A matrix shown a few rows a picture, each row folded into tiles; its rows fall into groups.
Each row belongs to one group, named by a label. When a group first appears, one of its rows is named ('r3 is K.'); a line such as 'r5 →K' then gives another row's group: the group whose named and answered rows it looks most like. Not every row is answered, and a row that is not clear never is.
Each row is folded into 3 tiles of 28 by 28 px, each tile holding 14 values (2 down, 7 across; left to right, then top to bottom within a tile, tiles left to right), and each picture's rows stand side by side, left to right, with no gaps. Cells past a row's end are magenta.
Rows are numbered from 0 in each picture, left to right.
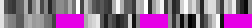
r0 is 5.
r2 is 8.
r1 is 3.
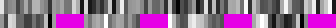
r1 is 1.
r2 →5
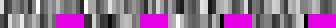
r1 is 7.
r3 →8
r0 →1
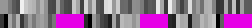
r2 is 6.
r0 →6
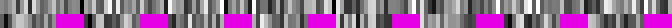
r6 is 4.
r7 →8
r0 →4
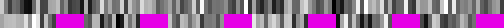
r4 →8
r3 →1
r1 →8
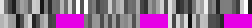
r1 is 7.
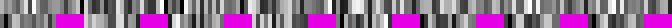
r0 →4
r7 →4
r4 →8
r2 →8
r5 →7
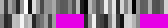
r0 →4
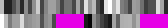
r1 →7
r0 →1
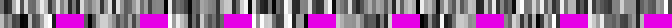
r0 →8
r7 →3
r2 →3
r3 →1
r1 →4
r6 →8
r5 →7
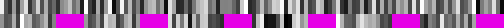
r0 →5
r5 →7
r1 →5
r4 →5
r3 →8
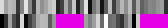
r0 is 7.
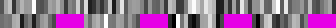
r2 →6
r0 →4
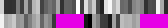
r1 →7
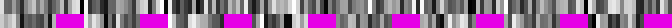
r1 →3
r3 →8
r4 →4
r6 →3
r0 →3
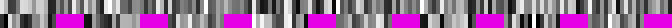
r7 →5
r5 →6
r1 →7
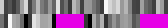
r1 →6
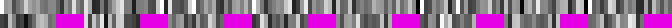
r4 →3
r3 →7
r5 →5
